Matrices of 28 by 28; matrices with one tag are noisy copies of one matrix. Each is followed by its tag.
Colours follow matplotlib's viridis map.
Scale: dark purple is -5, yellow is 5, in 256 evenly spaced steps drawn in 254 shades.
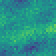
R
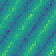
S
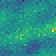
R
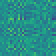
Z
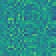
Z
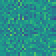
Z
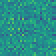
Z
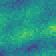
R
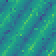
S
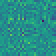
Z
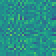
Z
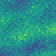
R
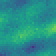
R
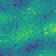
R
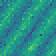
S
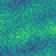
R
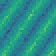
S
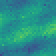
R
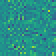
Z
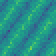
S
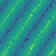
S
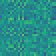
Z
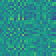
Z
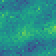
R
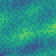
R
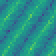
S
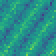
S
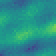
R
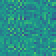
Z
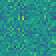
Z
